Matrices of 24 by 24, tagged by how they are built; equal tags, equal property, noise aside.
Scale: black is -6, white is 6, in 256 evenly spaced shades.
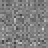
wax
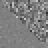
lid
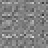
wax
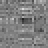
wax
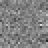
wax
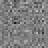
wax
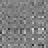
wax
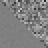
lid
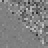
lid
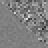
lid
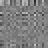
wax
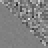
lid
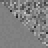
lid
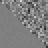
lid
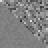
lid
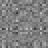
wax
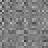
wax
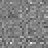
wax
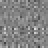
wax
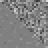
lid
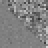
lid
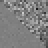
lid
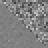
lid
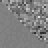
lid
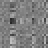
wax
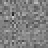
wax
